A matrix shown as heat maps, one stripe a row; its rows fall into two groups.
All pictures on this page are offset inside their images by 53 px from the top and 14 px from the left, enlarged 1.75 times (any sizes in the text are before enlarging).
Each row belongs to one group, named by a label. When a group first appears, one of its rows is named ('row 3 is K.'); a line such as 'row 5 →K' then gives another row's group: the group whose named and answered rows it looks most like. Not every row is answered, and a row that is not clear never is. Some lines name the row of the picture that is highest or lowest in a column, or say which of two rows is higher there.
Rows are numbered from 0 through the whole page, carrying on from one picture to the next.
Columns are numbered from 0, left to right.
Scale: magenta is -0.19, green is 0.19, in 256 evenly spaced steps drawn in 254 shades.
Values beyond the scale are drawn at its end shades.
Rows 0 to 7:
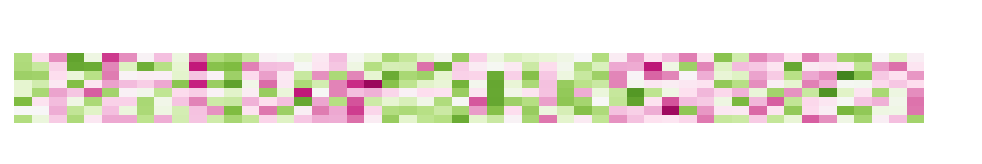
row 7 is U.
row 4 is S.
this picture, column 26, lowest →5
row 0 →U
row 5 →U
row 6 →U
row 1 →U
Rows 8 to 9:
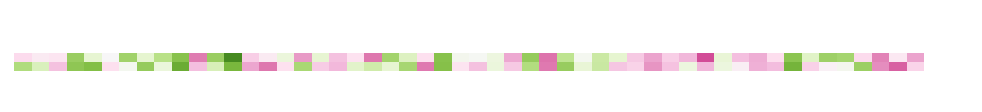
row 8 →U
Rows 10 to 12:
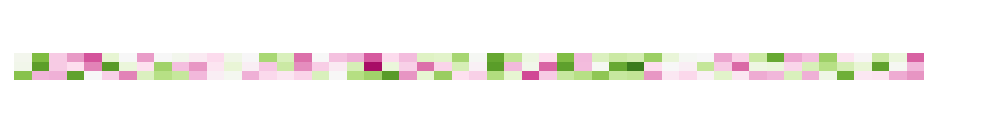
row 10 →S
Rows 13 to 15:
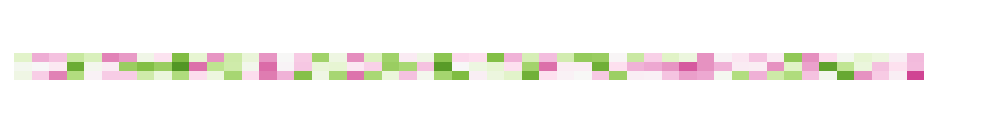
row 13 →U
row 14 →U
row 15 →U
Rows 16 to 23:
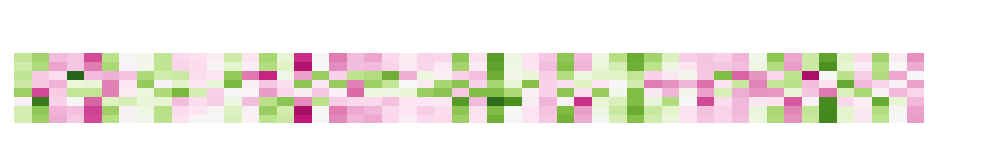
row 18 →U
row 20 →U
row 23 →S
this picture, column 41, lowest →18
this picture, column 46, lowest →20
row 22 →S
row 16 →S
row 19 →U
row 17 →S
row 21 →S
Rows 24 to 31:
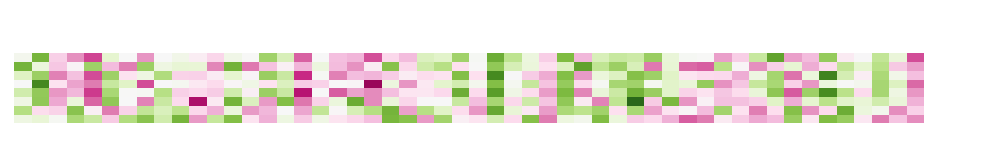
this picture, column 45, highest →28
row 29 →S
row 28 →S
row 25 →U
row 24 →S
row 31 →U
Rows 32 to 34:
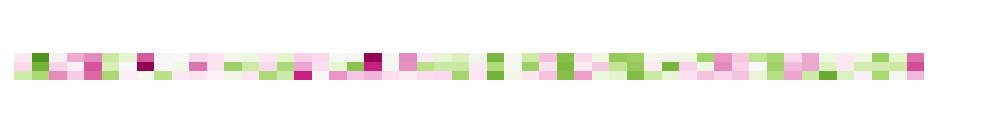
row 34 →S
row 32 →S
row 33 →S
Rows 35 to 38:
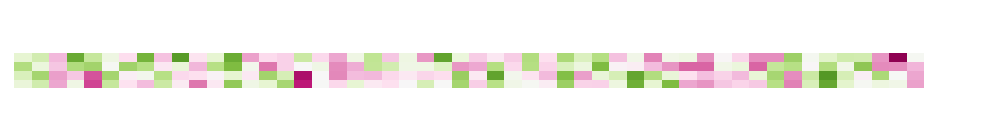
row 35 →U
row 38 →S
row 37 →S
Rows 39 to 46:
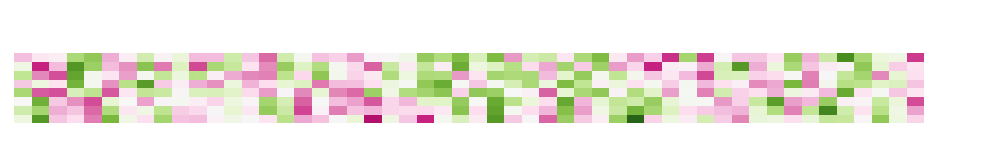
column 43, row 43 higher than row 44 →No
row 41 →U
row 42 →U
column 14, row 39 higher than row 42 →No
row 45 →S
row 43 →U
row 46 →S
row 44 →S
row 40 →U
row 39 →U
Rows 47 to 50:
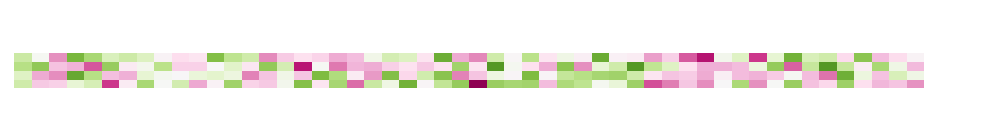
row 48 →S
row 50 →U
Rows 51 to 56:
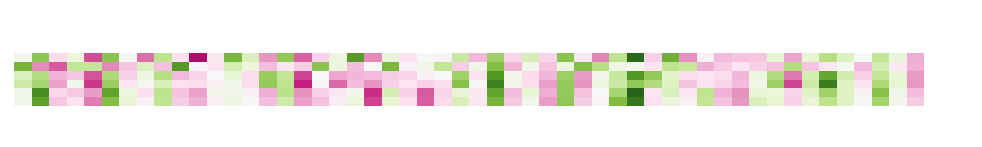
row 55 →S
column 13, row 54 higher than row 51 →No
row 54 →S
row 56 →S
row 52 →U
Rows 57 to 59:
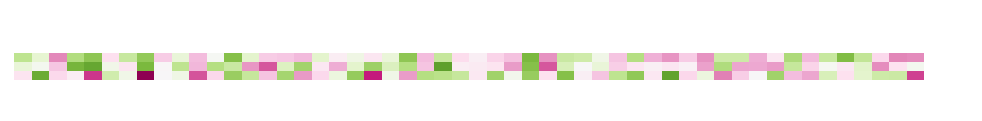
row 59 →S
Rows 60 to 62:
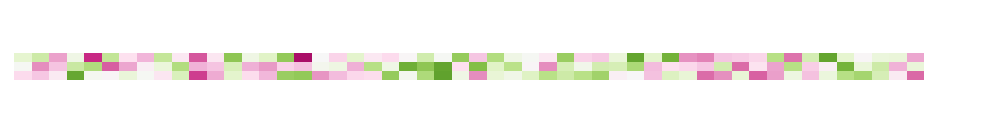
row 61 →U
